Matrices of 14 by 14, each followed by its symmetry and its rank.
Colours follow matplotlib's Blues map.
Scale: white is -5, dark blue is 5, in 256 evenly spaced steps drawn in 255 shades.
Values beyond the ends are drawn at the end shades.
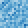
symmetric, full rank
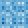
antisymmetric, rank two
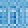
neither, rank two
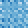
antisymmetric, rank two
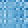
neither, rank two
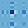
symmetric, rank one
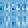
neither, rank two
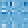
antisymmetric, rank two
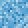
symmetric, full rank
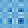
symmetric, rank one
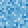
symmetric, full rank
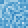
symmetric, full rank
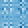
neither, rank two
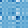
symmetric, rank one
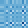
symmetric, rank one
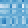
neither, rank two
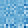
antisymmetric, rank two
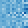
neither, rank two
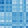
symmetric, rank one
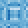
antisymmetric, rank two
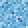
symmetric, full rank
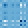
symmetric, rank one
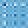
symmetric, rank one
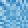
antisymmetric, rank two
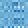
neither, rank two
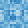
antisymmetric, rank two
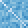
symmetric, full rank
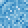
symmetric, full rank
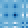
symmetric, rank one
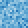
symmetric, full rank
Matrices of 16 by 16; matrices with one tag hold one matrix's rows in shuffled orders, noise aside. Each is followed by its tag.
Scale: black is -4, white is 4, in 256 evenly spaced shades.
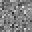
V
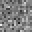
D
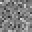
D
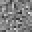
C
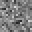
C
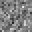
V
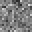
C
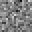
C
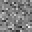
C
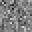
V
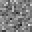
C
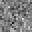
V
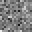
D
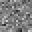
C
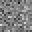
D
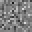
V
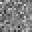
D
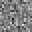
V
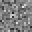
V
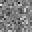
D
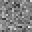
C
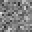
D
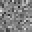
D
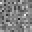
D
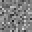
V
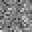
D
